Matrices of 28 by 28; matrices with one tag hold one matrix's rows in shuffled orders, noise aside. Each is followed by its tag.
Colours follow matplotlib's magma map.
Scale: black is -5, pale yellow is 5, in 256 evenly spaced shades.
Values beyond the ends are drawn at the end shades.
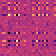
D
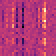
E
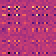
D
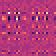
D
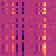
E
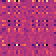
D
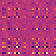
D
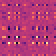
D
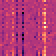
E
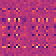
D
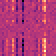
E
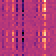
E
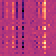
E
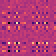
D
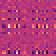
D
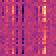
E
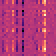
E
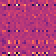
D
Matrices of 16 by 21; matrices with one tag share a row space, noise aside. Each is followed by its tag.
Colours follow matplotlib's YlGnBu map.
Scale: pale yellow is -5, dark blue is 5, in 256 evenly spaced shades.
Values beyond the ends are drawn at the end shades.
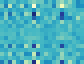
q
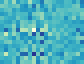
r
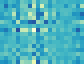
r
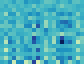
q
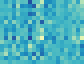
r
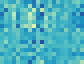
r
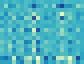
q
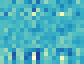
q
